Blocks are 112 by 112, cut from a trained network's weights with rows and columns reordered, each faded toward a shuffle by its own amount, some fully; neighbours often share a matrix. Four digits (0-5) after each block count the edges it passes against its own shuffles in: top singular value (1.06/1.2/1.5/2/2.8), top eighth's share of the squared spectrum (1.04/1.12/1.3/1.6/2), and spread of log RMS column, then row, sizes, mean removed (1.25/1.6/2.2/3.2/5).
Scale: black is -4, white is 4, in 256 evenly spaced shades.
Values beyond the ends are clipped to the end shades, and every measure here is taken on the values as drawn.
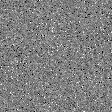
0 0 0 0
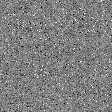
1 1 0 0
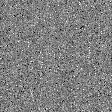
1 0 0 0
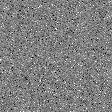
0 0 0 0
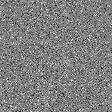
2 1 0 0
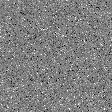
0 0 0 0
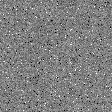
0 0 0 0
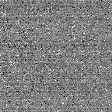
3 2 2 0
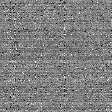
4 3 3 1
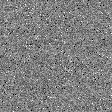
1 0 0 0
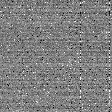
4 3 2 0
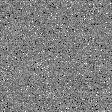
1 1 0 0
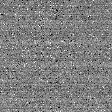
3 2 2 0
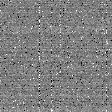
3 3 2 0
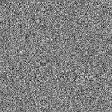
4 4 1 2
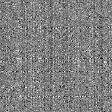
4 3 1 3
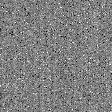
2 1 0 1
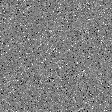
1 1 0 0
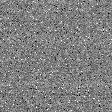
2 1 0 0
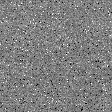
1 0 0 0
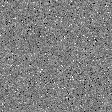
0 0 0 0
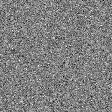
2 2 0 0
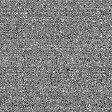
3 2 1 0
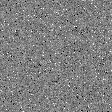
1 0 0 0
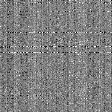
4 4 1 3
